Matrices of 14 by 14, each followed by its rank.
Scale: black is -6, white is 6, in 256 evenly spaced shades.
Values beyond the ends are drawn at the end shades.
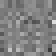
three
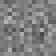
three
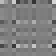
one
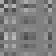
one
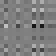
one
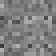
three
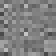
three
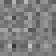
three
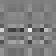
one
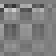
one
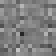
three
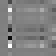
one
